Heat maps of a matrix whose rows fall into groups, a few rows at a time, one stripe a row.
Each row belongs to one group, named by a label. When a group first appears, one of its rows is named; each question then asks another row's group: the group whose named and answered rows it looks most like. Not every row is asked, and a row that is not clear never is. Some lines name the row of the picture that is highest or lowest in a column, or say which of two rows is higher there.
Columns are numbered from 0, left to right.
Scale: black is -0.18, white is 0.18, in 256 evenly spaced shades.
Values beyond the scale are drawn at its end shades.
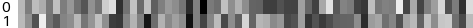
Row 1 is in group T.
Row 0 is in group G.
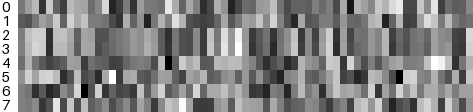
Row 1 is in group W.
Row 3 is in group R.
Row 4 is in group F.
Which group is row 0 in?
W
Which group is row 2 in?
R
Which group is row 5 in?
G
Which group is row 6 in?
F
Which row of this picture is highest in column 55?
5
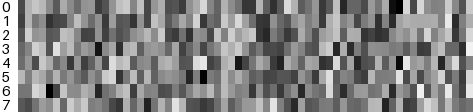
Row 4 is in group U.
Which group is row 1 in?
F
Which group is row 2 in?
F
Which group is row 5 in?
G
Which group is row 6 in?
R
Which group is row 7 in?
W
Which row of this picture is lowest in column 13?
7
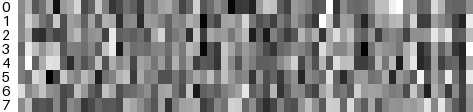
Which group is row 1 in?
G
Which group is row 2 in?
F
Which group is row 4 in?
U
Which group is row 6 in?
G
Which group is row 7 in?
F
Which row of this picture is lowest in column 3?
2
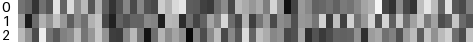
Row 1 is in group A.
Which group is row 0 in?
W
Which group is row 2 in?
T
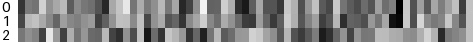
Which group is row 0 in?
U
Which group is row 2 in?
W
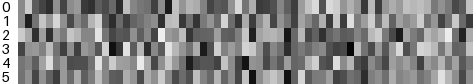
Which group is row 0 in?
F
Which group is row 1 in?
A
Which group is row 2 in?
T
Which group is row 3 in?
W
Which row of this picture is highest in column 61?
2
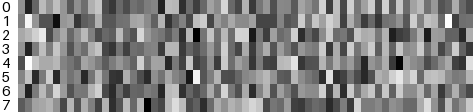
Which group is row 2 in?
R
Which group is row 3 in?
A
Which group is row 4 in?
R
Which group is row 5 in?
T
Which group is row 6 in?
A
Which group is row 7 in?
W
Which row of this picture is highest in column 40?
1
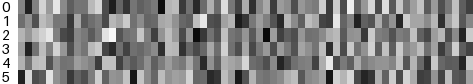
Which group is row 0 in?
A
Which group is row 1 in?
U
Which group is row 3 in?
A
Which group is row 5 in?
U
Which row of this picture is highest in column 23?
5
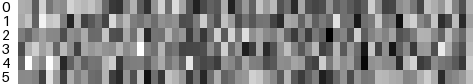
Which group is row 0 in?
T
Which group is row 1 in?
U
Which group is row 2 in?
W
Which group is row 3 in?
R
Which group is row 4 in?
G
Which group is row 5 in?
W
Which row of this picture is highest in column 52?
5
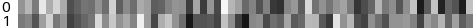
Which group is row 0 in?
U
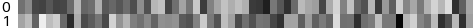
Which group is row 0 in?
F
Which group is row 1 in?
U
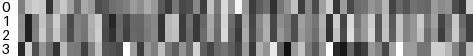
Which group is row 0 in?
R
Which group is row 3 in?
T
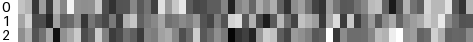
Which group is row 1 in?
F
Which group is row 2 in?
T
